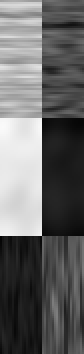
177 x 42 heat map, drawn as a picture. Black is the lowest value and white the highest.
The table splits into 3 rows of 2 panels. Panel 1,1: high, streaked across. Panel 1,2: low, streaked across. Panel 2,1: very high, smooth, faint in contrast. Panel 2,2: very low, smooth, faint in contrast. Panel 3,1: very low, streaked downward, faint in contrast. Panel 3,2: low, streaked downward.
